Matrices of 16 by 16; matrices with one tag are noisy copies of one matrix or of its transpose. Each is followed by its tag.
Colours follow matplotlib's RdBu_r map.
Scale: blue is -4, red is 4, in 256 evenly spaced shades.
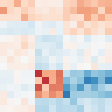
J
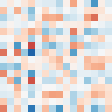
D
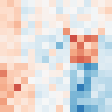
J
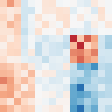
J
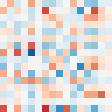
D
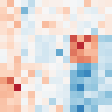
J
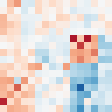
J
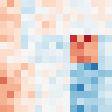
J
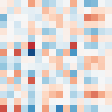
D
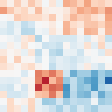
J
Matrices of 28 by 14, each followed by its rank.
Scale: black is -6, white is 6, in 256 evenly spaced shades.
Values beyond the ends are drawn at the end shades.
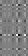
one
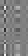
one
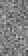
full rank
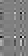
one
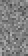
full rank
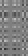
one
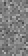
full rank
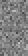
full rank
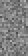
full rank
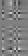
one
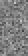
full rank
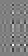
one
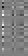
one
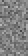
full rank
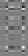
one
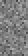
full rank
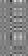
one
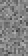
full rank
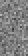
full rank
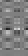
one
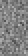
full rank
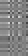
one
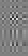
one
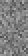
full rank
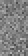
full rank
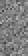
full rank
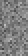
full rank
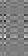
one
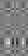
one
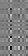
one
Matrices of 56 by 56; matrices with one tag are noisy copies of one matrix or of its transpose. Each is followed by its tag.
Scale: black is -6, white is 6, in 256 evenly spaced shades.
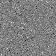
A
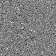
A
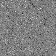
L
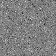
L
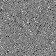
A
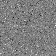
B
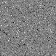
L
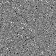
A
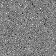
L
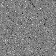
L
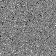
B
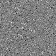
A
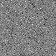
L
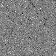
L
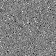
A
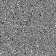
B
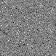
L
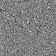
A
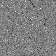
L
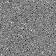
A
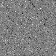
L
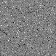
L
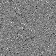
A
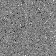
B
